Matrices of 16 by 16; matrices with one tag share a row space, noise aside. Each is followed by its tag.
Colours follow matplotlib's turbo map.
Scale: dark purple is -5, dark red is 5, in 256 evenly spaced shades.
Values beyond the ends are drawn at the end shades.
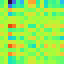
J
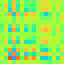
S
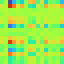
J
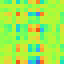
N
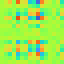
N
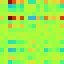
J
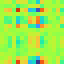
N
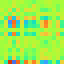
S
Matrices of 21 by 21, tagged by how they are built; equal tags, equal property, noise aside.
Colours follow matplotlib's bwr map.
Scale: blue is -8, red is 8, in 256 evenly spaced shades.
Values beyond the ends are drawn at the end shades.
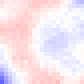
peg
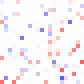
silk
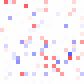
silk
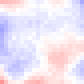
peg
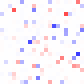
silk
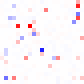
silk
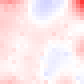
peg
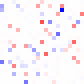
silk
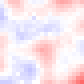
peg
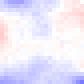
peg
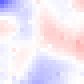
peg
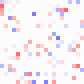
silk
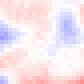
peg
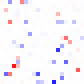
silk
